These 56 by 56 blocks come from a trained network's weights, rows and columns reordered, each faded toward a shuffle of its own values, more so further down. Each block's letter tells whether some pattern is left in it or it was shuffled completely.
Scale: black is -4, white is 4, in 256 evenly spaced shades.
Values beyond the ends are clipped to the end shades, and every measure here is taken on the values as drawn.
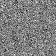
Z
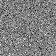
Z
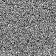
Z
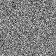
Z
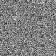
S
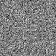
S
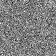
Z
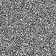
Z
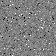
Z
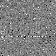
S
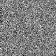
S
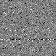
S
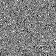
Z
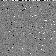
S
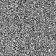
S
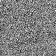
Z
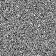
Z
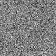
S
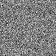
Z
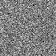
S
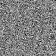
S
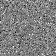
Z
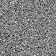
Z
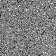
Z
